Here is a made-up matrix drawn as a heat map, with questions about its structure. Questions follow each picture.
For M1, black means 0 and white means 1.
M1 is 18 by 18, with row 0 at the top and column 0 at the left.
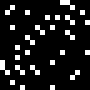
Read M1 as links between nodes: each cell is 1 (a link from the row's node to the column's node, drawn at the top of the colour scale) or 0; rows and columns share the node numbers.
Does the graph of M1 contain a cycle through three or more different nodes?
yes
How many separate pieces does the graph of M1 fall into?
1
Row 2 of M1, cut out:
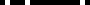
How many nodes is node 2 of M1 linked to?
3
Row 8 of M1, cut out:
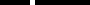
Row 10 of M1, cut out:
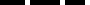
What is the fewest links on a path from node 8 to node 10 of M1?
5
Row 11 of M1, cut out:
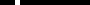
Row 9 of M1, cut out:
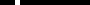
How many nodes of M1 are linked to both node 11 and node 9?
1
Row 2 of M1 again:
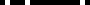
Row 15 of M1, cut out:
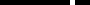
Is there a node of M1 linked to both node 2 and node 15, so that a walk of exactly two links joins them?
no
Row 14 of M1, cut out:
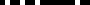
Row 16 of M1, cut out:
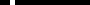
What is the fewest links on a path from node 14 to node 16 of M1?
3
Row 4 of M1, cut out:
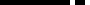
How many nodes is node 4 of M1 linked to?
2
